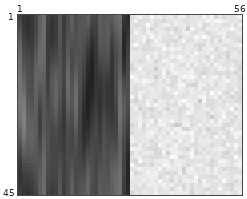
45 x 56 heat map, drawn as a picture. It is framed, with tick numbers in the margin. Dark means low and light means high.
The table splits into one row of 2 panels. Panel 1,1: low, streaked downward. Panel 1,2: very high, fine-grained, faint in contrast.
